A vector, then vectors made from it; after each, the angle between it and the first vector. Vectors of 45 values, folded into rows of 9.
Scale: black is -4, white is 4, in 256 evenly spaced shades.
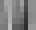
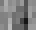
nearly parallel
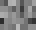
orthogonal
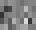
partly opposed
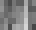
nearly opposite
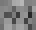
orthogonal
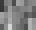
partly aligned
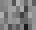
partly aligned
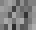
partly aligned
